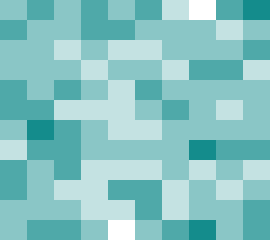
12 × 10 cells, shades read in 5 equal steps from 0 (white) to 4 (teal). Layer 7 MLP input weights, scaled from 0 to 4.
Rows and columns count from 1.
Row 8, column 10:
3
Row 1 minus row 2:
-1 1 0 0 -1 1 -1 -2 2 2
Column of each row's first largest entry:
10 1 10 8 1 1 2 8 1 1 6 8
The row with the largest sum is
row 8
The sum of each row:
23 22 18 19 22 19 21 25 17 19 19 24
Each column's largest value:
3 4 3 3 3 3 3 4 3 4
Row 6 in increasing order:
1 1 1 1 2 2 2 3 3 3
